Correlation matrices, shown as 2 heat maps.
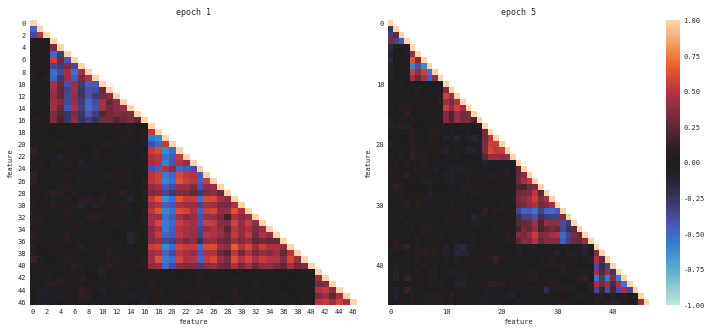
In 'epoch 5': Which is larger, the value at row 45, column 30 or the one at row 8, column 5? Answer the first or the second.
the second
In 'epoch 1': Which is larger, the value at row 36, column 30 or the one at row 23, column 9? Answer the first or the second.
the first
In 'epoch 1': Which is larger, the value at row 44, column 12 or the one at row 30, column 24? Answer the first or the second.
the first
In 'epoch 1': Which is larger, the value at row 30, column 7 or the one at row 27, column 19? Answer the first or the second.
the first
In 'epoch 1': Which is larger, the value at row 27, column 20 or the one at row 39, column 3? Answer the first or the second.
the second
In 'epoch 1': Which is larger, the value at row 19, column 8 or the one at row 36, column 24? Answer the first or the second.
the first
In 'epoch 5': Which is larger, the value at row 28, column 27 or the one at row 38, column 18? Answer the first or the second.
the first
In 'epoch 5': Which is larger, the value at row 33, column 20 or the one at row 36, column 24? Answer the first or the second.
the second
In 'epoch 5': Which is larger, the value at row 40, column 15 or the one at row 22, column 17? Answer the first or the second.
the second
